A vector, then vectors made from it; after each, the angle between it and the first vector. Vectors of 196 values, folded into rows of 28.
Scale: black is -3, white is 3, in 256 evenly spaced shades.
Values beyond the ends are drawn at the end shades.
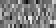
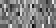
orthogonal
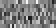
nearly opposite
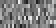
nearly parallel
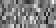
partly aligned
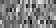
partly opposed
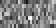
nearly parallel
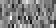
nearly opposite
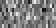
orthogonal
